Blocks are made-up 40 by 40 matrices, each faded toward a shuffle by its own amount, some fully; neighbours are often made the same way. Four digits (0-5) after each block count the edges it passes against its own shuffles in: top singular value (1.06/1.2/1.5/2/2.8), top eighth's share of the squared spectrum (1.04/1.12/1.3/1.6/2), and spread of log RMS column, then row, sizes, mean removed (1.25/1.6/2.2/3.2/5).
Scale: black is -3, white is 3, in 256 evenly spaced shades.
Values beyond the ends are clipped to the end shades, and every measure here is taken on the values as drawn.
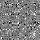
3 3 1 1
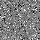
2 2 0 0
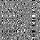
4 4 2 2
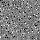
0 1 0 0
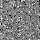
2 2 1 0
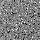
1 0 0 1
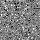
0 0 0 0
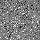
2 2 0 0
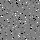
0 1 0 0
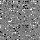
3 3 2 1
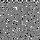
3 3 1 1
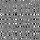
4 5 2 3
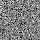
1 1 0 0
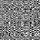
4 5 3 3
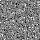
0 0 0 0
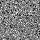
1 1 0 0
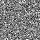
0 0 0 1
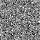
0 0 0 0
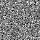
0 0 0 1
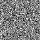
0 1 0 1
